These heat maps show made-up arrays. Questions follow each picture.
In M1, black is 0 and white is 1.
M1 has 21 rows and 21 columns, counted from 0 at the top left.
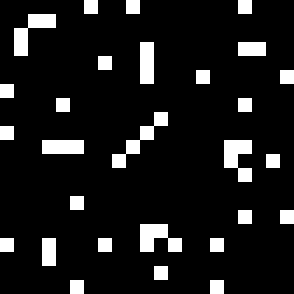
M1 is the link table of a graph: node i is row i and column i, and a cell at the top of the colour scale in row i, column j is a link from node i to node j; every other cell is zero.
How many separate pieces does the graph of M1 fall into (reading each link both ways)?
2
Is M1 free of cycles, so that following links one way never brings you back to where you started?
no
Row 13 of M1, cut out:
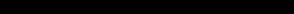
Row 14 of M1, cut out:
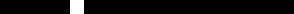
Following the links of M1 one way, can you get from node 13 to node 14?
no
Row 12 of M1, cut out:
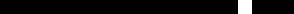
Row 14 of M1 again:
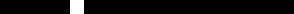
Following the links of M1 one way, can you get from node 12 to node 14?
yes
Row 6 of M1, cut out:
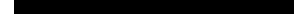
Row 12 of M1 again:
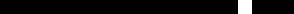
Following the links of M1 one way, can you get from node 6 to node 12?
yes
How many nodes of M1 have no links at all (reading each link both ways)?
1
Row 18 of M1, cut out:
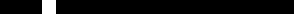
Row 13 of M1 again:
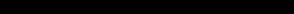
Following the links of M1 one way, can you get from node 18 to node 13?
no
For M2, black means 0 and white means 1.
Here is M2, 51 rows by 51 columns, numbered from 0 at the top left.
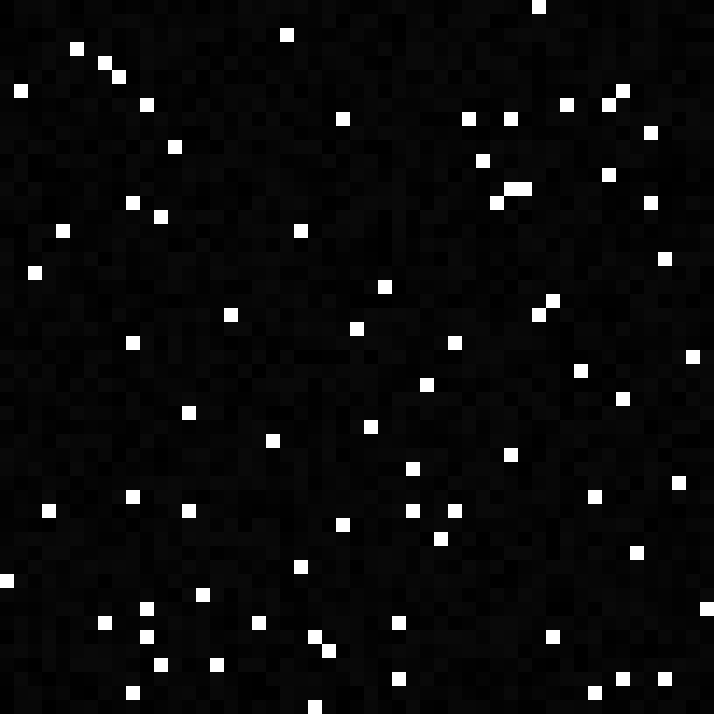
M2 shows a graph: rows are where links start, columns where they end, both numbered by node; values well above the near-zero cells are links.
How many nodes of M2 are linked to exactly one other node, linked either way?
1
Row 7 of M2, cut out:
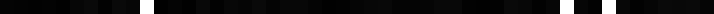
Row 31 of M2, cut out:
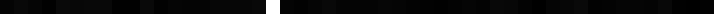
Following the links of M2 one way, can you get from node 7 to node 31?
yes
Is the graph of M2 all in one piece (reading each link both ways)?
no
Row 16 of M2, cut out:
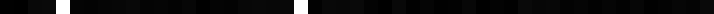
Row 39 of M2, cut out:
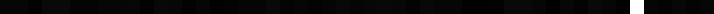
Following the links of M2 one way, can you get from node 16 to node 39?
yes
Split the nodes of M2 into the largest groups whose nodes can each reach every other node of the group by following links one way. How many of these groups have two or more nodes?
5
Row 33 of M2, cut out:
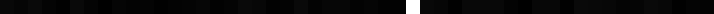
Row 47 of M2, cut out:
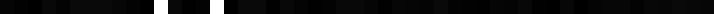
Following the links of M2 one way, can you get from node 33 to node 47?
no
